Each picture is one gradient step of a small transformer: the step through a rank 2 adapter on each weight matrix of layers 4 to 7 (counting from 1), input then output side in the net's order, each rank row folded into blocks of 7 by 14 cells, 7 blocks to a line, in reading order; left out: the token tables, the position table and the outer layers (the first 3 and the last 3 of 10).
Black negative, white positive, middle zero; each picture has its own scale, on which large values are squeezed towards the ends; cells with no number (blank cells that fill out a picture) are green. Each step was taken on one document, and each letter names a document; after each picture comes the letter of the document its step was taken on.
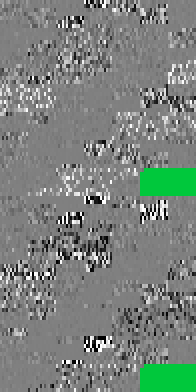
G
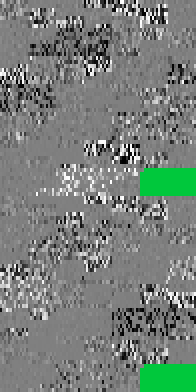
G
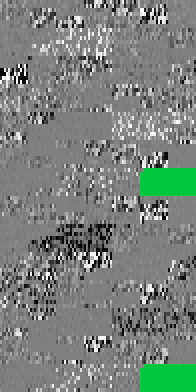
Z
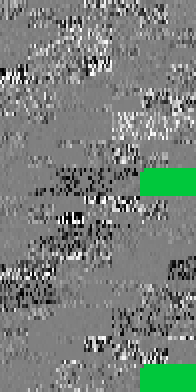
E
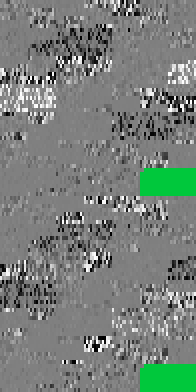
E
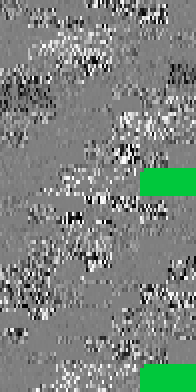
G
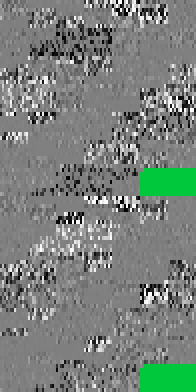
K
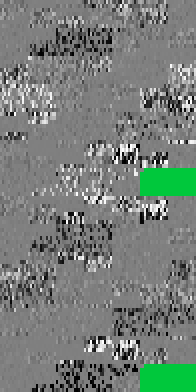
K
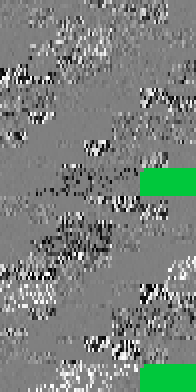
Z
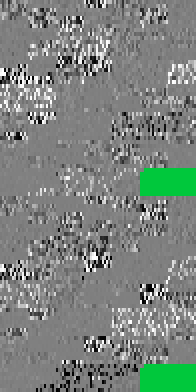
G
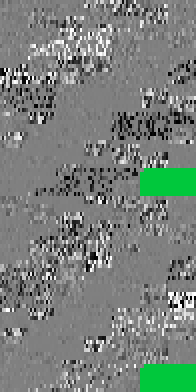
E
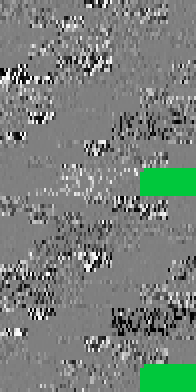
Z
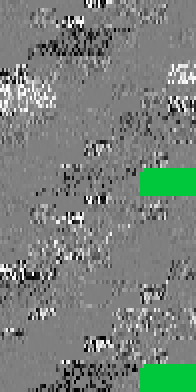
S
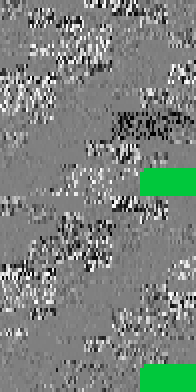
E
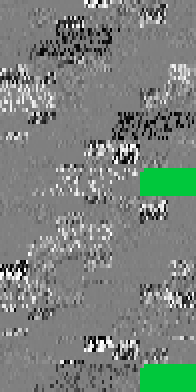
K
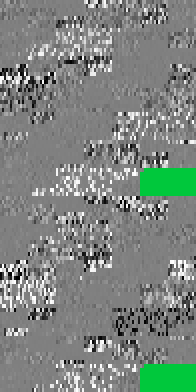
K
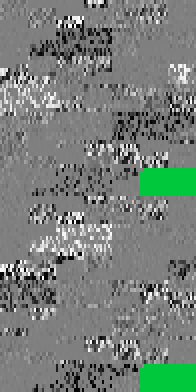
K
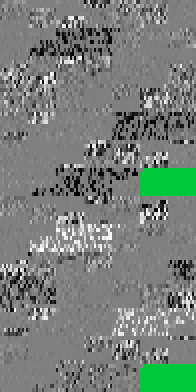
K
